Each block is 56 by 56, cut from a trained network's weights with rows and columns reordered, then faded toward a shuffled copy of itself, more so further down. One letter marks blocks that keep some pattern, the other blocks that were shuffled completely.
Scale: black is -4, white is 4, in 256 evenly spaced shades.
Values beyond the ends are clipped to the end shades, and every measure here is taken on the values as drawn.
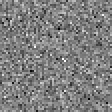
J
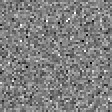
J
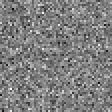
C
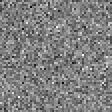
J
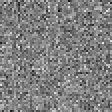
C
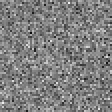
J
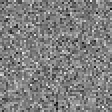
J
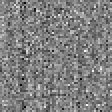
C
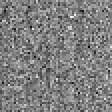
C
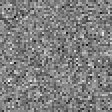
C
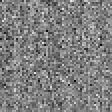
C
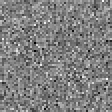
J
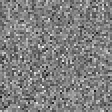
C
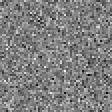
J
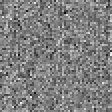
C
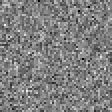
J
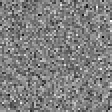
J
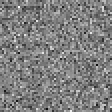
C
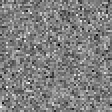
J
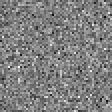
J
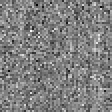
C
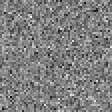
J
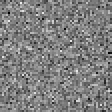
J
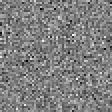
J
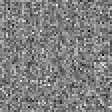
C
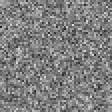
J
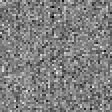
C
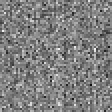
C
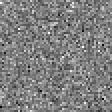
J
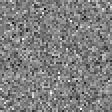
J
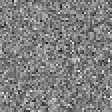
J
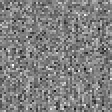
C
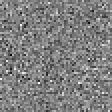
C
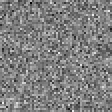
J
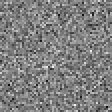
J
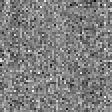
C
